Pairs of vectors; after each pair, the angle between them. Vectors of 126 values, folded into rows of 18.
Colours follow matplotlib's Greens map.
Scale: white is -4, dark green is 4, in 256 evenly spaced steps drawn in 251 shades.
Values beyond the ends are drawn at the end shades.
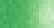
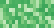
orthogonal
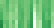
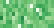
orthogonal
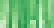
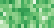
partly aligned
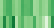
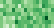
partly opposed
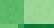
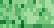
partly aligned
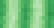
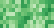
partly aligned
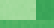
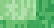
nearly parallel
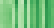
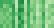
nearly opposite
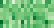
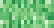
nearly opposite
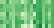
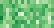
orthogonal
